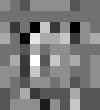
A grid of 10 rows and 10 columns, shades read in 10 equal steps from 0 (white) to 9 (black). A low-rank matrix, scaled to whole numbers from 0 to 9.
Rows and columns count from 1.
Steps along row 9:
down down up down same same down up same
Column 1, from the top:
4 5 4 3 5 5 4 4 6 6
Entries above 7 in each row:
0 0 2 1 0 0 0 0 0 1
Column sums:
46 48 58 39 48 44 43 51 50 47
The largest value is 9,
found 3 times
